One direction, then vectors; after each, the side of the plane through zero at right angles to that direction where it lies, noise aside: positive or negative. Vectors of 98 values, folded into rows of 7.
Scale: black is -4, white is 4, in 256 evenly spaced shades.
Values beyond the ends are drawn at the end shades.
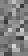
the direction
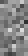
positive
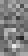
positive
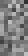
positive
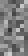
negative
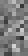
positive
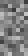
negative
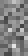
positive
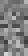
negative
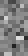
negative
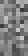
negative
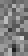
negative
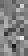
negative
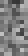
negative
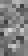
positive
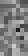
positive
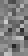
negative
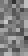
negative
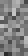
positive
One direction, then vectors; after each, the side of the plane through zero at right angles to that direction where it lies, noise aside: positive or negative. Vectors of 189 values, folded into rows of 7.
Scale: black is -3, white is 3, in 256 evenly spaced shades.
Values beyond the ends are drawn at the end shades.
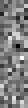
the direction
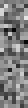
negative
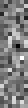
positive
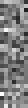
positive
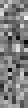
negative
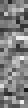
positive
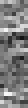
negative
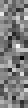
negative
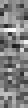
positive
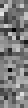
negative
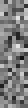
negative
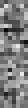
negative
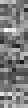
positive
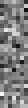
positive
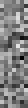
negative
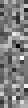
positive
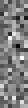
positive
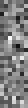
positive
